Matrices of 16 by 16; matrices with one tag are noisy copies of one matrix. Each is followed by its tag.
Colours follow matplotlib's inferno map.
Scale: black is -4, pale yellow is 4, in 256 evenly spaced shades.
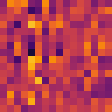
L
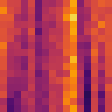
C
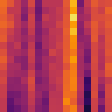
C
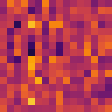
L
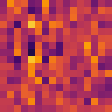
L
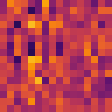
L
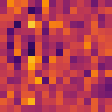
L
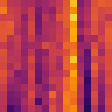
C
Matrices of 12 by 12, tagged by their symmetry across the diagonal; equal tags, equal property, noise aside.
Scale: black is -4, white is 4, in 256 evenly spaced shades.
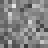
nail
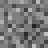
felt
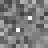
felt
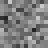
nail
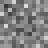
felt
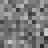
nail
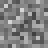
felt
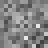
felt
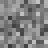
nail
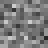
nail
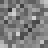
felt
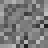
felt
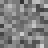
nail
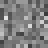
nail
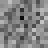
nail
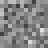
felt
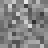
nail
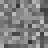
nail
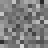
felt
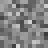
nail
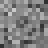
felt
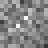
felt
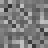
felt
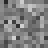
nail
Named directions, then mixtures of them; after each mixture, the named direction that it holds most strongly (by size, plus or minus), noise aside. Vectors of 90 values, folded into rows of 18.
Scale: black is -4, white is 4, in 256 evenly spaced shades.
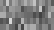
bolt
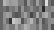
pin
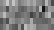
bolt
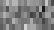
pin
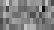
pin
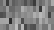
bolt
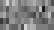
bolt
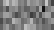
pin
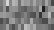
bolt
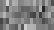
bolt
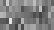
bolt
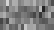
bolt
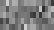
bolt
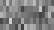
bolt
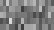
bolt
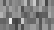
bolt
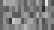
pin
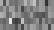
bolt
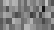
pin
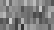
bolt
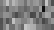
pin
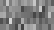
bolt
